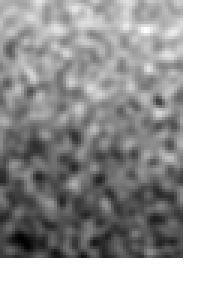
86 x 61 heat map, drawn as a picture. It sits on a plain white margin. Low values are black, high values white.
The ninth with the lowest average is the bottom left. Overall the values sit about 50% of the way up the scale. Values rise toward the top. No lone cell stands out from its neighbours. No regular stripes run through it. The field is mottled with small blotches.
